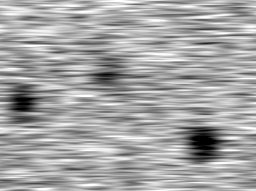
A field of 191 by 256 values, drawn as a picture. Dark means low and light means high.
Three dips sink into the field. Streaks run across, left to right. The halves do not mirror each other. There is no overall slope.
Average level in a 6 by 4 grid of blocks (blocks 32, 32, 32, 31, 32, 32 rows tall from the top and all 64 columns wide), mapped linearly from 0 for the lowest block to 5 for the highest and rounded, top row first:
5544 / 4354 / 3234 / 1444 / 4440 / 4444
